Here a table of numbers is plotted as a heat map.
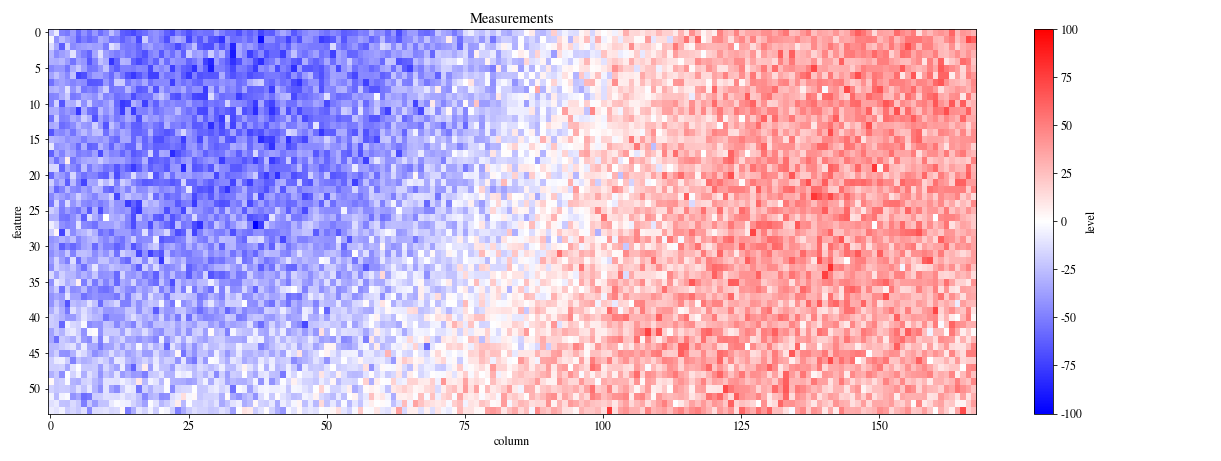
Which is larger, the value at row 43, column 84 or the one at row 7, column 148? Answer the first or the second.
the second
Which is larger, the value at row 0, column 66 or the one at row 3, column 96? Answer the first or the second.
the second
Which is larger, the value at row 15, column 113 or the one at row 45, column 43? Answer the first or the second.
the first
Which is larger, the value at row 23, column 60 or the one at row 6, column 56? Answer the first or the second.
the first
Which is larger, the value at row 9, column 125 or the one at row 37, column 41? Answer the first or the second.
the first
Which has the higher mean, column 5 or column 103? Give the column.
103
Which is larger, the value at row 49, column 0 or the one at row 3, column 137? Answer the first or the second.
the second
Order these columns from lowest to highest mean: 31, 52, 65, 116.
31, 52, 65, 116
